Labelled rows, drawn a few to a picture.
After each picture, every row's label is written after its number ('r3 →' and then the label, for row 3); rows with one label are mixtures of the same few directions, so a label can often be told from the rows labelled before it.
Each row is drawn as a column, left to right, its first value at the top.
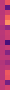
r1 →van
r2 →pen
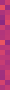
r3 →pen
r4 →pen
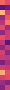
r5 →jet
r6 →pen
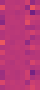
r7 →pen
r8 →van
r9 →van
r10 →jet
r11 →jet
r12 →pen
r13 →jet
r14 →jet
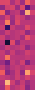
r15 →jet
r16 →van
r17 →pen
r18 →pen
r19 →jet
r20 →jet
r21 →jet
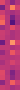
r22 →pen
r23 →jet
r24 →pen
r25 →pen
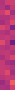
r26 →van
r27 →jet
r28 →van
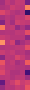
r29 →van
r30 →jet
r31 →pen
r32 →van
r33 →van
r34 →jet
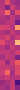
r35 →van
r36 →jet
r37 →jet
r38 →van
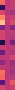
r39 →pen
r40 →van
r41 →van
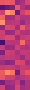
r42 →pen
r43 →jet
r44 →jet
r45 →jet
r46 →van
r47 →jet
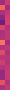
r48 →pen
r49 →pen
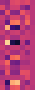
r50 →jet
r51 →van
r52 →van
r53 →van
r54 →jet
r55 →pen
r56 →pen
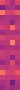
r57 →jet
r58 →jet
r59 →van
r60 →jet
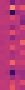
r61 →van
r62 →jet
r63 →jet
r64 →jet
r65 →pen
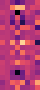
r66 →van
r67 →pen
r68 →pen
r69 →jet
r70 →pen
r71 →van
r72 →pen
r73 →van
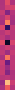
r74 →van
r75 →van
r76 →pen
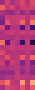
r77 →pen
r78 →van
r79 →jet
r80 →pen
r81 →van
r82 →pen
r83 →van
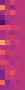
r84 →pen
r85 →van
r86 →jet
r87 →van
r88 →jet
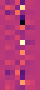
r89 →jet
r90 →jet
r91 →jet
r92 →jet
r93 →pen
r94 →van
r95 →van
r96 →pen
